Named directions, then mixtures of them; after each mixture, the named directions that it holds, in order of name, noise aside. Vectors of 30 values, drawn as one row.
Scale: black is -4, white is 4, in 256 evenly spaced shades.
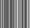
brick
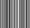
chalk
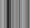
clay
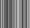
brick, chalk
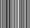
chalk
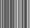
brick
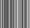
brick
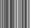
brick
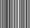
chalk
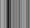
clay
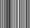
chalk, clay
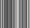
brick, chalk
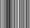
chalk, clay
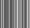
brick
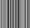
chalk, clay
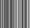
brick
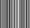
chalk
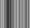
brick, clay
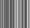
brick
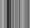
clay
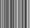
brick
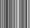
brick, chalk
